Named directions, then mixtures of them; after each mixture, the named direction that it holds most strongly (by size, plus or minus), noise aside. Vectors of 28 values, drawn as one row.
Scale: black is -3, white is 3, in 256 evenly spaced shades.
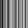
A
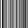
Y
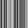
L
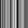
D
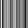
Y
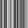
L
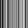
A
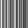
Y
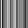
Y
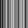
A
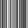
Y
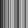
A
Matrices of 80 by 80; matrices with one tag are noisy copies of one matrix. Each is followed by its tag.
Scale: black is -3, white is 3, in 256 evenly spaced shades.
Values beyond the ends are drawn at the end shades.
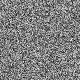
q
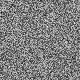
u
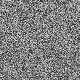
u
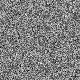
q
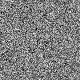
u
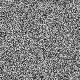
u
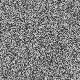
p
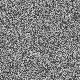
q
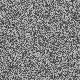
q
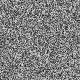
q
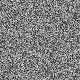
q
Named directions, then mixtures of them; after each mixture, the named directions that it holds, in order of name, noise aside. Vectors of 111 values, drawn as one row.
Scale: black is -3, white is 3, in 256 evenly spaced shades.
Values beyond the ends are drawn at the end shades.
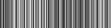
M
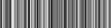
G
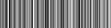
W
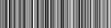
W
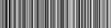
W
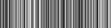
M, W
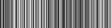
M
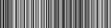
M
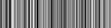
G, W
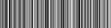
W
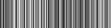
M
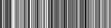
G, M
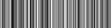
G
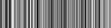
G, W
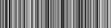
M, W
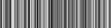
G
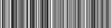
G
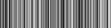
M, W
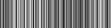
M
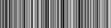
M, W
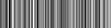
G, W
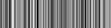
G, W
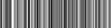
G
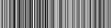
M, W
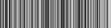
M, W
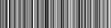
W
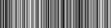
M, W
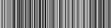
M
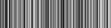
M, W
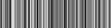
G
